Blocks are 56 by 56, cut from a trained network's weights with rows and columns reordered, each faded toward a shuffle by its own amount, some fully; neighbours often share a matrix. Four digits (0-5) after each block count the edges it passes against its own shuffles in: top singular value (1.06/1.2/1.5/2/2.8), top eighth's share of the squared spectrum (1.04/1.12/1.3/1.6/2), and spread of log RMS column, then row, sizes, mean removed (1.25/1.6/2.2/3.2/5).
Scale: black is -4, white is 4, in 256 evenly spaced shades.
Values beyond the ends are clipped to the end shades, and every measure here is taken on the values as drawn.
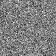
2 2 0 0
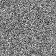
1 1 0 0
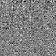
3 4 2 2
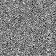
2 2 0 0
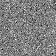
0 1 0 0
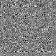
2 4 2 2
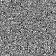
2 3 0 1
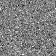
0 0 0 0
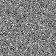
0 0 0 0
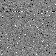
2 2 0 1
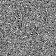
0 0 0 0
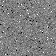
0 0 0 0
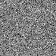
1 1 0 0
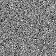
0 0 0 0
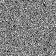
0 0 0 0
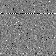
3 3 0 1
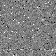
1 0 0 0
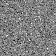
0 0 0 0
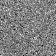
0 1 0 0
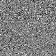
2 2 0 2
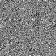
2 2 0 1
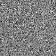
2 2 0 1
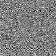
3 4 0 3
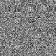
3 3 1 1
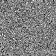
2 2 0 0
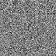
2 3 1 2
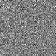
3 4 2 2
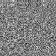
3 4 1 2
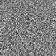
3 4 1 2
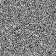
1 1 0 0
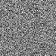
2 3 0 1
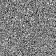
1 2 0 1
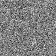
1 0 0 0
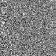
2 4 2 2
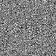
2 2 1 1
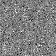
0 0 0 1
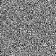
2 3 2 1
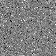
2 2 0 1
